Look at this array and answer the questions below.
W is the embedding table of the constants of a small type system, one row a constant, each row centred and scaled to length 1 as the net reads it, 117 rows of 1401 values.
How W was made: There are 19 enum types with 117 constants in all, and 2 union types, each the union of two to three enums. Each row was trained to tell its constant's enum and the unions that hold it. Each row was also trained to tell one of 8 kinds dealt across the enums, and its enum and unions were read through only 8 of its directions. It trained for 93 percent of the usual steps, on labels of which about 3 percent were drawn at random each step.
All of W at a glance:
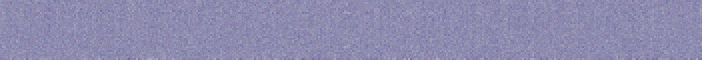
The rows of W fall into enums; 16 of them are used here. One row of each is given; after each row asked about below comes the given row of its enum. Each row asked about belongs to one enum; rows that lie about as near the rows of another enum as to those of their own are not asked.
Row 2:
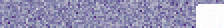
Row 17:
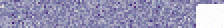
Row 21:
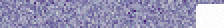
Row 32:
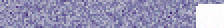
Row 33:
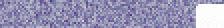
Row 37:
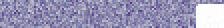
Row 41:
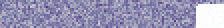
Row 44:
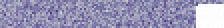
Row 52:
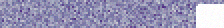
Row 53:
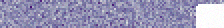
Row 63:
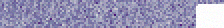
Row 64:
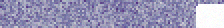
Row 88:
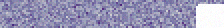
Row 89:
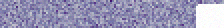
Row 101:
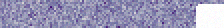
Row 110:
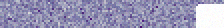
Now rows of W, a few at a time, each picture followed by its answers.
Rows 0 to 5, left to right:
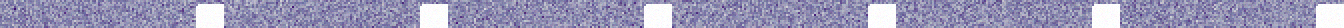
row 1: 101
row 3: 52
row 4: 64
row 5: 2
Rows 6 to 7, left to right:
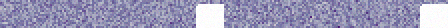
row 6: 33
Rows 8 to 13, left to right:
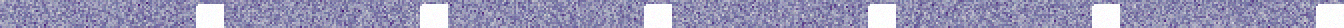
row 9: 21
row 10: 101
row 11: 37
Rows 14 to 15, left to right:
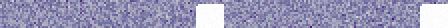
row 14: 101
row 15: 17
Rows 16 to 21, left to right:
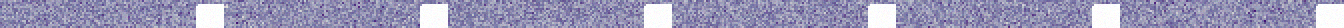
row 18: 2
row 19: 41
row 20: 33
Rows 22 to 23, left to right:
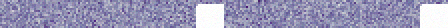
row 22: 21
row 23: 17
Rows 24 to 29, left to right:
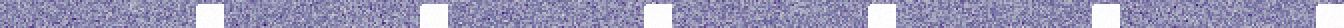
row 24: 89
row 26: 2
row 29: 32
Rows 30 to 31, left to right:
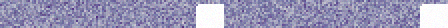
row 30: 33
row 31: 41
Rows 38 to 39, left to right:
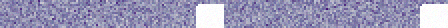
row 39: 21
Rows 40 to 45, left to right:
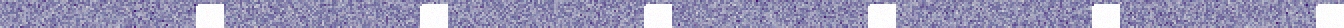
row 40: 21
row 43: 21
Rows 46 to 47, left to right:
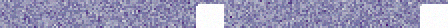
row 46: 17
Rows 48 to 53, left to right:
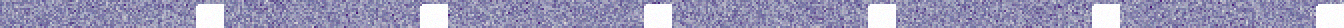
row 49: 110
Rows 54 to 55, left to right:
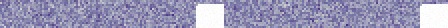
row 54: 41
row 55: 2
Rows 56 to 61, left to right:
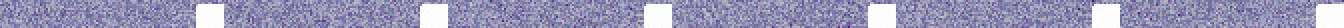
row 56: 17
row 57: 17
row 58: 101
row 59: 32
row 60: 101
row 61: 2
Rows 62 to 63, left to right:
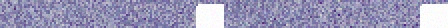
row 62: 64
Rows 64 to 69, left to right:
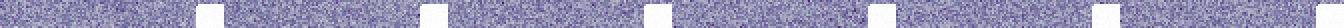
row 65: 2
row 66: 89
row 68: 52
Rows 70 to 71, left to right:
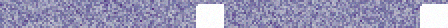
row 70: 52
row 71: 32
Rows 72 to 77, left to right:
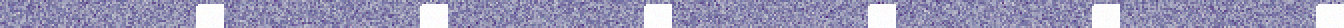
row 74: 64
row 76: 21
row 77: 41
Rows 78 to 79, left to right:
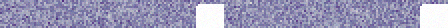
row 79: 44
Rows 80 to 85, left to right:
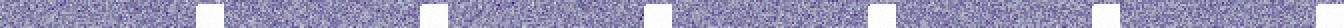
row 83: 33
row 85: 41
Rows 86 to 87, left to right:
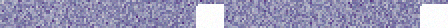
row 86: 64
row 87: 44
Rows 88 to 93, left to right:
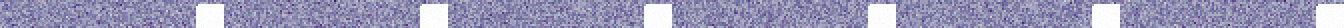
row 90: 89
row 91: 41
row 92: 89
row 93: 33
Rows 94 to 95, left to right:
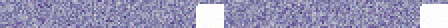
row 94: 33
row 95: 33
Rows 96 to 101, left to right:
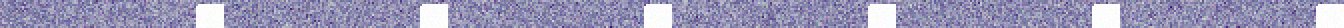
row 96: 2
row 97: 63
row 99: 41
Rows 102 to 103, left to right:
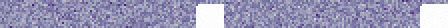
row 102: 101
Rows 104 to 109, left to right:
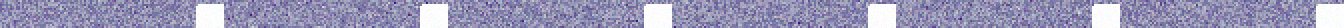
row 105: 32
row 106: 52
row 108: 44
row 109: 21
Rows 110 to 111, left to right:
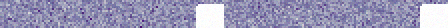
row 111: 32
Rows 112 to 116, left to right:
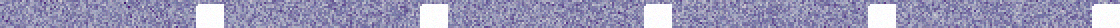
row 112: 44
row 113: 101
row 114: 64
